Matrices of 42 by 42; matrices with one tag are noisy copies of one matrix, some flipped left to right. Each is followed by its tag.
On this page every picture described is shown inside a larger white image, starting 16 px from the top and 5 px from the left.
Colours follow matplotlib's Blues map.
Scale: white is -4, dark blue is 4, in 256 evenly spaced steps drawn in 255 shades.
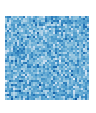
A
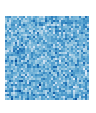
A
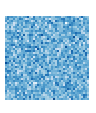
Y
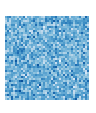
A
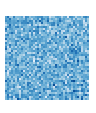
A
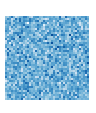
Y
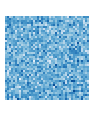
A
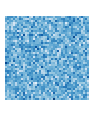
Y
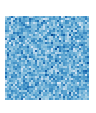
Y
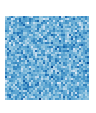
Y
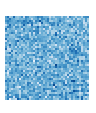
A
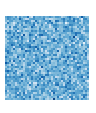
Y
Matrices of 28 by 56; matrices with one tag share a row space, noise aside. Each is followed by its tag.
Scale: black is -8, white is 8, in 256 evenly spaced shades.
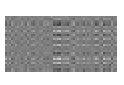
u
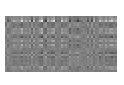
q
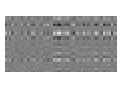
u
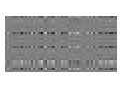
q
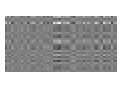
u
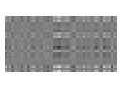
u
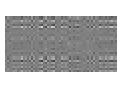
q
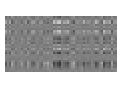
u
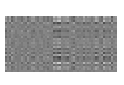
u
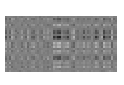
u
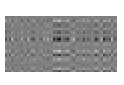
u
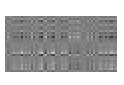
q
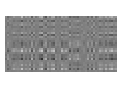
q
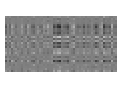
u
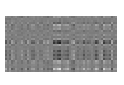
u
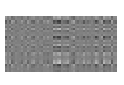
u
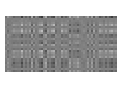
q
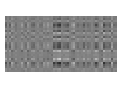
u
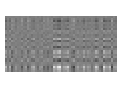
u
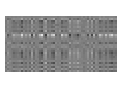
q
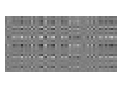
q
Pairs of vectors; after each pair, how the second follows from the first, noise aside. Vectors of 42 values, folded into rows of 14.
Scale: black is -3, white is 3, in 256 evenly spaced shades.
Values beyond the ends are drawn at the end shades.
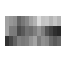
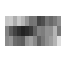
wrapped around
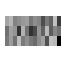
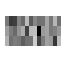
wrapped around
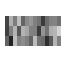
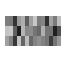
wrapped around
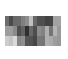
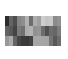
wrapped around
